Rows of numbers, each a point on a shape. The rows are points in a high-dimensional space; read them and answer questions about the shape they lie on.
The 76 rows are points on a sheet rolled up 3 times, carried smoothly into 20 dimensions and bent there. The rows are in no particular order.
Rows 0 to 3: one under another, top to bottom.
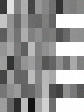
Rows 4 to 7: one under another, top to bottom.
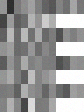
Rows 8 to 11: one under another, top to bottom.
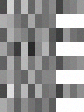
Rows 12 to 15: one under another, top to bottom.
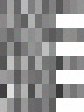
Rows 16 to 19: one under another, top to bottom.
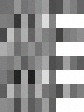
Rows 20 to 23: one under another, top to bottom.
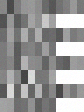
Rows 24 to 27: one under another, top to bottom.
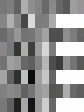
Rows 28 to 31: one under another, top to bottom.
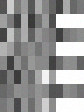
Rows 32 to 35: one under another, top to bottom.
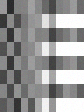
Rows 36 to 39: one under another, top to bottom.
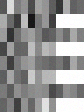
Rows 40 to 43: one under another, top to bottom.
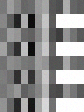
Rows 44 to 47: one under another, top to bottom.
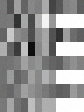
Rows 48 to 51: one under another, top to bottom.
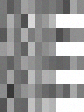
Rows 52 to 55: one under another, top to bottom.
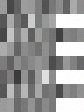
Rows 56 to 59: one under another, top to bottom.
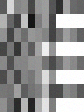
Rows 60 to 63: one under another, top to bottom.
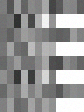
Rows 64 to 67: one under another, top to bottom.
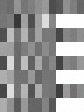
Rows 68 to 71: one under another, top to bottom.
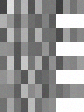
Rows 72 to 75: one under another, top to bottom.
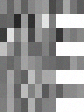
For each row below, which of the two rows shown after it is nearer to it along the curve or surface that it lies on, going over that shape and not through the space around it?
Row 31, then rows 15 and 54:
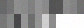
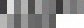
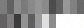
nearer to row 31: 54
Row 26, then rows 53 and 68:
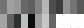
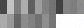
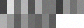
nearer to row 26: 68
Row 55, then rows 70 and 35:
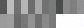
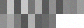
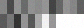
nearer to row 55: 70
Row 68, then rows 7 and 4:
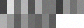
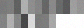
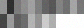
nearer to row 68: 7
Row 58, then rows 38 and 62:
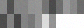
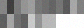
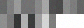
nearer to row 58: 62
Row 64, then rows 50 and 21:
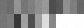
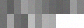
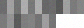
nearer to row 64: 50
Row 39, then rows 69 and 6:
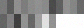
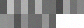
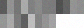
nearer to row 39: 6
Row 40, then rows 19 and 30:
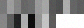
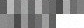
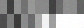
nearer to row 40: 30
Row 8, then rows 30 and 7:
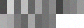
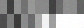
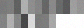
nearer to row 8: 7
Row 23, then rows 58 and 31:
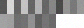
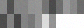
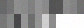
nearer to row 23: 58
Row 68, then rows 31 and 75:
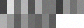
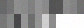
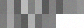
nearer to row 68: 75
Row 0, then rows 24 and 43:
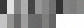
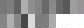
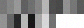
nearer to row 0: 24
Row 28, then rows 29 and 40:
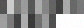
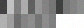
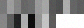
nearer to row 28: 29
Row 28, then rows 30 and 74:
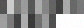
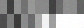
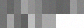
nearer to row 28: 74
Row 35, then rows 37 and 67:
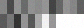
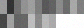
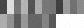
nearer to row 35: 37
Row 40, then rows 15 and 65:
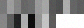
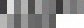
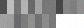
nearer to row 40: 15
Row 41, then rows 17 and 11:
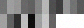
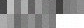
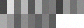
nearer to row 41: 11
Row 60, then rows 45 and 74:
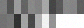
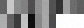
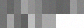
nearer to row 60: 45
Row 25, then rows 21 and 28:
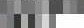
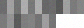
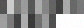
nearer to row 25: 28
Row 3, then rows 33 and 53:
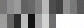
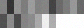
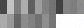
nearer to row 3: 33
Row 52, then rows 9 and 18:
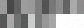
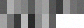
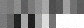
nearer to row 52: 18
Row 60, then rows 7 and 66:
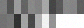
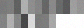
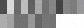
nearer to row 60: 7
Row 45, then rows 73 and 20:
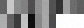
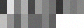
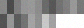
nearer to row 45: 73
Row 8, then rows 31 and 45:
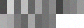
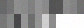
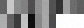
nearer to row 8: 45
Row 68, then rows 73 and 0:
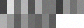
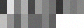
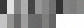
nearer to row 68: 73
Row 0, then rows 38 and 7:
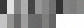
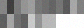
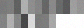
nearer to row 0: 7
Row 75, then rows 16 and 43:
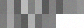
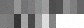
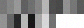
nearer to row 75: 16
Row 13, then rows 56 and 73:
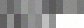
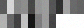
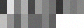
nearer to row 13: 73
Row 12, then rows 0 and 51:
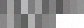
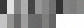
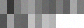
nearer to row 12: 0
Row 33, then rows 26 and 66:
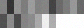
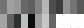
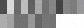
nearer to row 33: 26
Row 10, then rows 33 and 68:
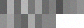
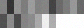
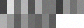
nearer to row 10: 68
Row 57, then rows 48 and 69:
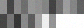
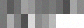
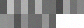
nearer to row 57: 48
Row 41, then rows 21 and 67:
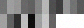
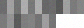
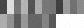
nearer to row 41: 67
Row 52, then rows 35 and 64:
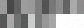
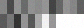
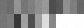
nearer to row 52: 35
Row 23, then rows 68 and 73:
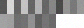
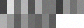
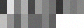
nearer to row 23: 68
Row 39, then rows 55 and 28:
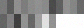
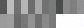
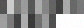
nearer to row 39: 28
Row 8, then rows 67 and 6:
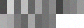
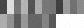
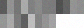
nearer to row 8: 67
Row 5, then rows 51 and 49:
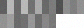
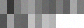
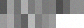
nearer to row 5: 49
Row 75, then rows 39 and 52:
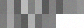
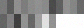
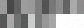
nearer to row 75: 39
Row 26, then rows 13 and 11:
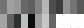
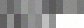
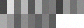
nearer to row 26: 11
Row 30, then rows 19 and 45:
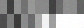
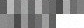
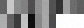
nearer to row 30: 45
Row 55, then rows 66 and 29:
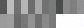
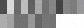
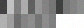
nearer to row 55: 29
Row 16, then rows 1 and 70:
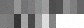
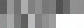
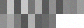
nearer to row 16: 1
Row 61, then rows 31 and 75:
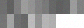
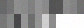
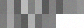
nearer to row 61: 75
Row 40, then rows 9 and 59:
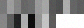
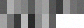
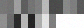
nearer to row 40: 59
